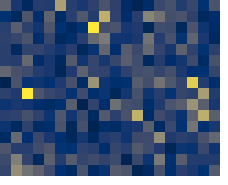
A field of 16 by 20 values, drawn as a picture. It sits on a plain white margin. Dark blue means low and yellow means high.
Mirror symmetry: none. Odd rows or columns: none. Average level on the scale: 20%. Stripes: none. Seam: none. Histogram: skewed, a long tail of high values. Calmest part: bottom middle.
